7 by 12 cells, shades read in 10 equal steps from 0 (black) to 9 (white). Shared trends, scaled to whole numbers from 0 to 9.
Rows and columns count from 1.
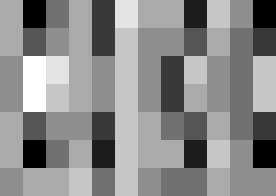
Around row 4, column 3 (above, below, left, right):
8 5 9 6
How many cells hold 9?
2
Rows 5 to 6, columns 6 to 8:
7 6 4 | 7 6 6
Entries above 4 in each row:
7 7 10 10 6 7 9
